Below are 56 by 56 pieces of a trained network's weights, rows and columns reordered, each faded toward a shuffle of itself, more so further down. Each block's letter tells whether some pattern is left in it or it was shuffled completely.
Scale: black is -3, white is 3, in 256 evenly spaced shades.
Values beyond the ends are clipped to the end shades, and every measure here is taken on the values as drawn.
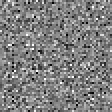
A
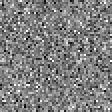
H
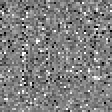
A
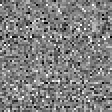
A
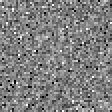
H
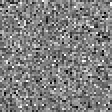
H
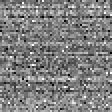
A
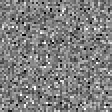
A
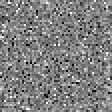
H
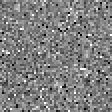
H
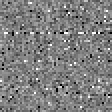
A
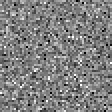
H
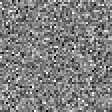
A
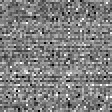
A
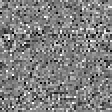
A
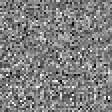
A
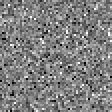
H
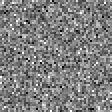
H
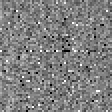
A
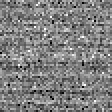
A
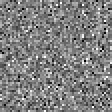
A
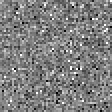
A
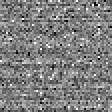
A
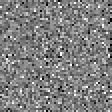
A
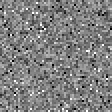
H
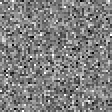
H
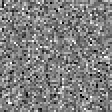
H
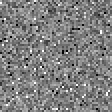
H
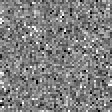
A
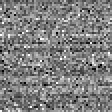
A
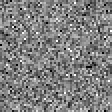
H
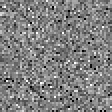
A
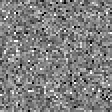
A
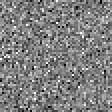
H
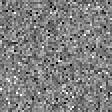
H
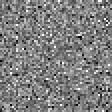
A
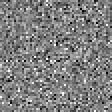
A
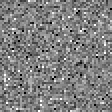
H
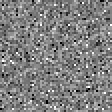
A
